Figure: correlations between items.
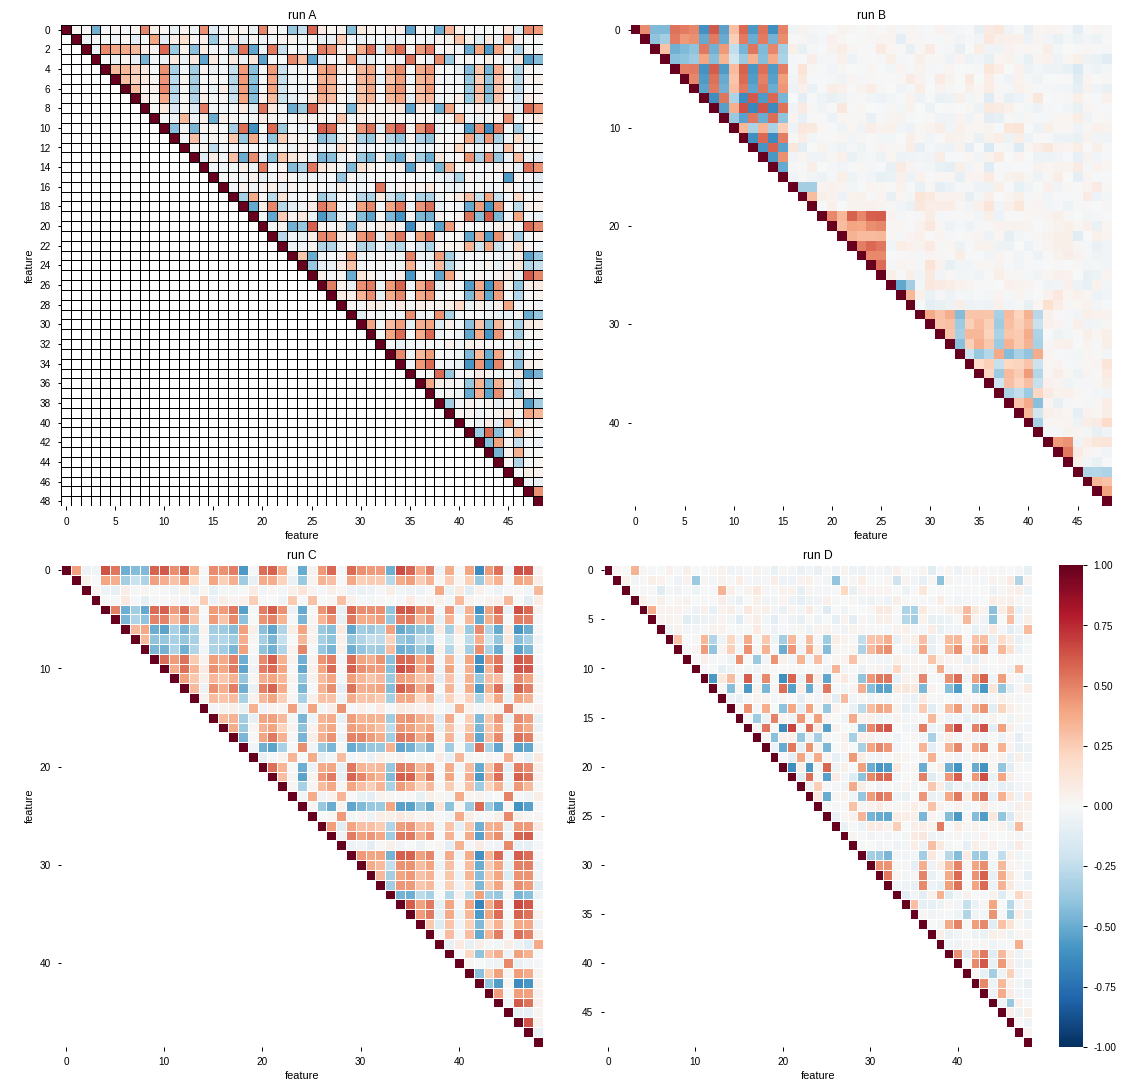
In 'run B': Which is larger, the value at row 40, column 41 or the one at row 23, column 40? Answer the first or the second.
the second
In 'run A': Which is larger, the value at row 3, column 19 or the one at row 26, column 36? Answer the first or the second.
the second
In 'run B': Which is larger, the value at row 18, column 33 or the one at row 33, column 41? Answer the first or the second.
the second
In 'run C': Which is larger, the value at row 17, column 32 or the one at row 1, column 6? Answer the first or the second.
the first
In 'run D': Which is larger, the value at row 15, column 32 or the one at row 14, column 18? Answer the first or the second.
the second
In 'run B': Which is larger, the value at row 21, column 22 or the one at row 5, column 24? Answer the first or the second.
the first
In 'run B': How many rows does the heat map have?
49
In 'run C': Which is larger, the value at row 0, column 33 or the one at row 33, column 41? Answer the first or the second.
the second
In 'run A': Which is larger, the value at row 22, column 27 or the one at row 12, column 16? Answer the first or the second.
the second
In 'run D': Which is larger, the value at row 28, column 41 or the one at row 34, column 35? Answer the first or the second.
the second
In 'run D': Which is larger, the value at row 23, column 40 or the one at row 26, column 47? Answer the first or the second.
the first
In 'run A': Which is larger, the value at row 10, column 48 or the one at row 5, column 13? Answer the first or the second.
the first
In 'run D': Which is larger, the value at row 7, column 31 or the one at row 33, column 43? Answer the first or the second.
the first
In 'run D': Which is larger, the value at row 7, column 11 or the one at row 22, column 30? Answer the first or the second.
the first
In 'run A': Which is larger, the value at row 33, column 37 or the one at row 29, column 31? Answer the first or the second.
the first
